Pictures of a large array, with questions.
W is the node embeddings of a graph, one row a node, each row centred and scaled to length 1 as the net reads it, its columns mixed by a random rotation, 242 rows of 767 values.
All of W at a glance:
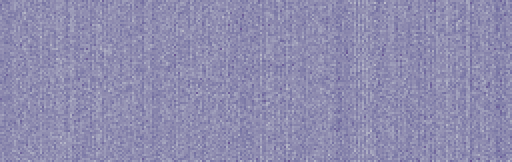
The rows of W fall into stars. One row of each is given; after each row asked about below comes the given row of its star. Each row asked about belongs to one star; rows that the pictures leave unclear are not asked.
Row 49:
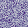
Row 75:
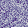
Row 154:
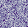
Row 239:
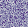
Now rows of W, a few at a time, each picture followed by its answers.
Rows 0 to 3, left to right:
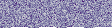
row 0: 49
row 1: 239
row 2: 49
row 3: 49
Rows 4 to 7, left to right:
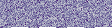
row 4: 75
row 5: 75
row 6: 75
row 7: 239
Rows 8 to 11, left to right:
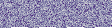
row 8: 154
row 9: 154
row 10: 49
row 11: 49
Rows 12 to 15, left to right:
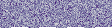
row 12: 49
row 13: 75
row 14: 154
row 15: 154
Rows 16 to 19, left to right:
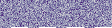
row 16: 154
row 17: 239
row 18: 239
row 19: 239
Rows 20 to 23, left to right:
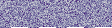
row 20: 49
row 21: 49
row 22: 239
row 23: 154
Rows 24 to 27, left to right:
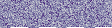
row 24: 239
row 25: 49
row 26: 49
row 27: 49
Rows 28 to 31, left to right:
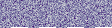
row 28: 239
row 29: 49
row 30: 75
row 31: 75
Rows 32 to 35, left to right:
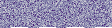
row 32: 49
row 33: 75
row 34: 49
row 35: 239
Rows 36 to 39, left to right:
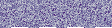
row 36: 154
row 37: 75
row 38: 154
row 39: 154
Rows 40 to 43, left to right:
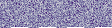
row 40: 49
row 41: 239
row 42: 49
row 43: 49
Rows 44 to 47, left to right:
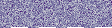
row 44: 154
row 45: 49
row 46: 154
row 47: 154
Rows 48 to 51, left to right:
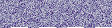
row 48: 239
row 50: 75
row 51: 75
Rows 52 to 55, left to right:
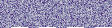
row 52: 154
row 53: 239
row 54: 239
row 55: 239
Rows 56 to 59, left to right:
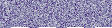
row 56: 49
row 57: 239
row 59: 154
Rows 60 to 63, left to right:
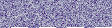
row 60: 154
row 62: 49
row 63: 75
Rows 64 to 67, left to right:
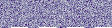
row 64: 49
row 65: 239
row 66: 239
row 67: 239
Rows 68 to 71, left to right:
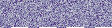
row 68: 239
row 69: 154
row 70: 239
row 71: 49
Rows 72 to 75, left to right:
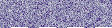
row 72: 49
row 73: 49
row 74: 49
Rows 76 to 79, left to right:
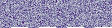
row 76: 49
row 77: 239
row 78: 75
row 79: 239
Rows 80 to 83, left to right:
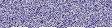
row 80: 239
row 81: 154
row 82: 75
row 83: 75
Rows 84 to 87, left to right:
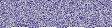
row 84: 154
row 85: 239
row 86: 239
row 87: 49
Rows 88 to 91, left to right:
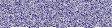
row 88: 239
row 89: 75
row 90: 154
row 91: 49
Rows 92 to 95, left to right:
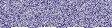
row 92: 75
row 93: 239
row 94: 75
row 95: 49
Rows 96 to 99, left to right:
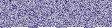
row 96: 75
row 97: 49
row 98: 75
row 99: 154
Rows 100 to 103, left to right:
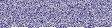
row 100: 75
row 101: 154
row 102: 154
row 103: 49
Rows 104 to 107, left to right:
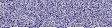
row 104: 49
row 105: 75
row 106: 49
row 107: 154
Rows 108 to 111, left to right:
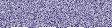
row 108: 49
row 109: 154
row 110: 49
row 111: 49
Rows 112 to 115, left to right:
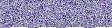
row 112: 75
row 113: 154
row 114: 49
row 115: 239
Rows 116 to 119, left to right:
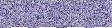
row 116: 154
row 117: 239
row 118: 239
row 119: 239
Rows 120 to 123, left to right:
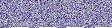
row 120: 75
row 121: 49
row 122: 239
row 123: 75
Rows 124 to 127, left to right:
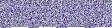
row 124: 75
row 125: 239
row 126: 75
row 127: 49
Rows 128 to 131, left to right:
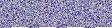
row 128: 75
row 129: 75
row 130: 75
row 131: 49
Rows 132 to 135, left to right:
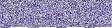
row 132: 239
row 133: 239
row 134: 49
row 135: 49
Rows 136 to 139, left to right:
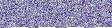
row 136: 154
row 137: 239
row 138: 154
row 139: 154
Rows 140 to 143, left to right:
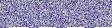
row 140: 154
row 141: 239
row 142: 49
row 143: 49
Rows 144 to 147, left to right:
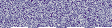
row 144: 239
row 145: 239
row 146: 49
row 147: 49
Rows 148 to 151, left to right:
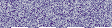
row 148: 154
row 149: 154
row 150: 154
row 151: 49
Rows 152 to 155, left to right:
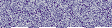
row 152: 75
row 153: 75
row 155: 239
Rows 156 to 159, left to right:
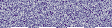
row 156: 154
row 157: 49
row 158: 75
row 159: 154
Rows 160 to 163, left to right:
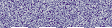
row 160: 49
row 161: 154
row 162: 49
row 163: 154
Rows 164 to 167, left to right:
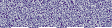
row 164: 75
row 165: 239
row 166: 239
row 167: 154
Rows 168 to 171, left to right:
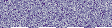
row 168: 239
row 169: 49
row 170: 154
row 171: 75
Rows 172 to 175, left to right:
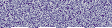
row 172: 75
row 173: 239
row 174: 49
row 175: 75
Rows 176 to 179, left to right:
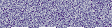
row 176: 75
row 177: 239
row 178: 154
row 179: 49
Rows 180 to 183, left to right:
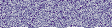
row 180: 239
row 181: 154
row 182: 239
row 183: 239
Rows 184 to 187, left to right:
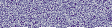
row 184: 49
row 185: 239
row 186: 49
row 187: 239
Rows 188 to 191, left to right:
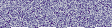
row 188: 75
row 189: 239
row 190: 154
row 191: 49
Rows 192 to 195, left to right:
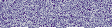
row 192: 239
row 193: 154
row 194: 239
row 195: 154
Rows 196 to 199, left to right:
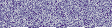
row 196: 49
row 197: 49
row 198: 75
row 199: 239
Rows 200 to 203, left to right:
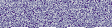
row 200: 154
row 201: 49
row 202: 154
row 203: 239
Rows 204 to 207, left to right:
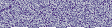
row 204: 49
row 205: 154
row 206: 154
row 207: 49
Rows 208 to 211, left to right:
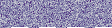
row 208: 75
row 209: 239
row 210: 154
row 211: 239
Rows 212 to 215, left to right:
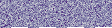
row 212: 75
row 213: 154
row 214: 75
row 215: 154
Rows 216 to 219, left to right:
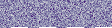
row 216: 239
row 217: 154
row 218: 49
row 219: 75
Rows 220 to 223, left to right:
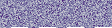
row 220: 75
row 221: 49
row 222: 239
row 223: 239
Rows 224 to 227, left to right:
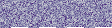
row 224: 75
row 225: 75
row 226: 49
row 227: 154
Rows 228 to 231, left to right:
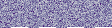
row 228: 239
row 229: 49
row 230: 154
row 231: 49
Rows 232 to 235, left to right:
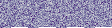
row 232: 75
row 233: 154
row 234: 239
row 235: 75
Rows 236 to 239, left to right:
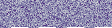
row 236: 154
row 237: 239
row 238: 49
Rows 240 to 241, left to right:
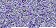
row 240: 75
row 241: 75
